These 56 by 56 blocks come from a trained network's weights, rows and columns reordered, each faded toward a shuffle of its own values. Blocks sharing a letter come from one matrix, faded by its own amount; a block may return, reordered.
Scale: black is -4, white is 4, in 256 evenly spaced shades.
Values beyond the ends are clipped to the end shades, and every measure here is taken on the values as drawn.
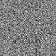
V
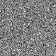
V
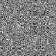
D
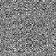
D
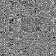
V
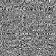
D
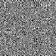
V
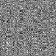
D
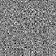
V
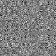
D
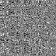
V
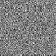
D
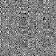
V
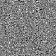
V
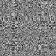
D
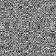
D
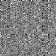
V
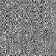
V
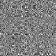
D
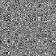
D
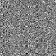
V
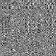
V
